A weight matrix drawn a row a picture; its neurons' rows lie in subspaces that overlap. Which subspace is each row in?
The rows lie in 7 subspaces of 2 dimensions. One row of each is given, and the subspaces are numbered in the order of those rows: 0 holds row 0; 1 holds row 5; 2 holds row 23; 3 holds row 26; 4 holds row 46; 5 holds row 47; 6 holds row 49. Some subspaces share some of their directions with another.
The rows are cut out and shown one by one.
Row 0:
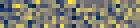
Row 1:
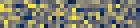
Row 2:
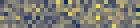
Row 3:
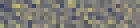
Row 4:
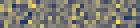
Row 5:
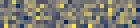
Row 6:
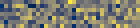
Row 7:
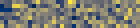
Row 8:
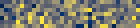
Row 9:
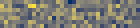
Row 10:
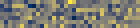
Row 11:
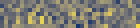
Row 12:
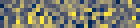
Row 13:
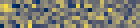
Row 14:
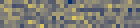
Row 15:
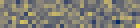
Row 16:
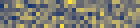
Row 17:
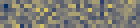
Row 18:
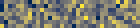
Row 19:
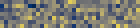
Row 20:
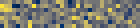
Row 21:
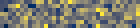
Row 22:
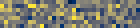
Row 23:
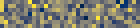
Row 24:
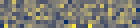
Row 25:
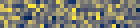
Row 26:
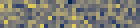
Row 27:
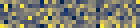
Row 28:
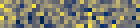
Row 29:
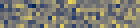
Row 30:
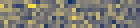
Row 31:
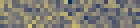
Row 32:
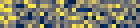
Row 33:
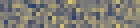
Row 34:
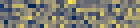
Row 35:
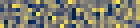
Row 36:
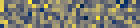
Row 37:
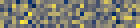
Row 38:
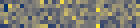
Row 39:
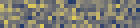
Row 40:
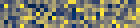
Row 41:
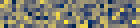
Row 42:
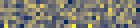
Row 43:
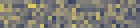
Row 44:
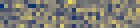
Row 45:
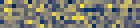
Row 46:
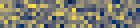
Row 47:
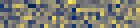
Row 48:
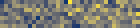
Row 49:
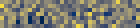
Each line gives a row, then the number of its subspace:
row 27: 5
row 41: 1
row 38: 5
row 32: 6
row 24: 1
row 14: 2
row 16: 4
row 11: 6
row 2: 3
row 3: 0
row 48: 3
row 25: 3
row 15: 4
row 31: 3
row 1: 5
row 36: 2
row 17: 0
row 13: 0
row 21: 5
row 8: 6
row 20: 0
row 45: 2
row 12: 6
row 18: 2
